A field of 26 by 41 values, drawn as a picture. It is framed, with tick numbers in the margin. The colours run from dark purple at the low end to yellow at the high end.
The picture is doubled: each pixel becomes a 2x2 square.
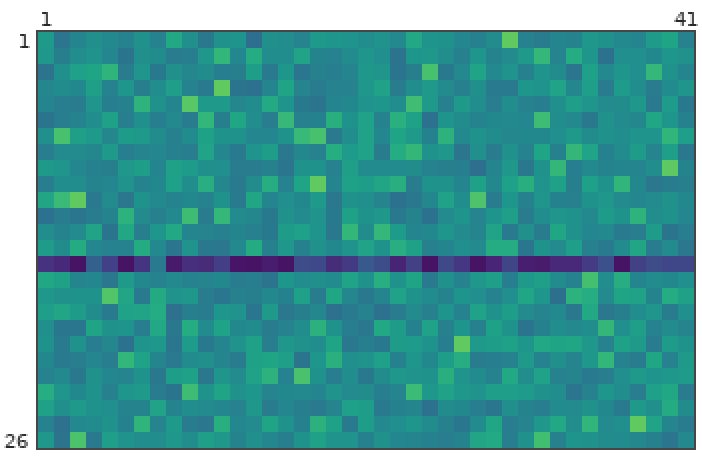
Average level on the scale: 50%. Histogram: skewed, a long tail of low values. Odd lines: row 15. Slope: none.
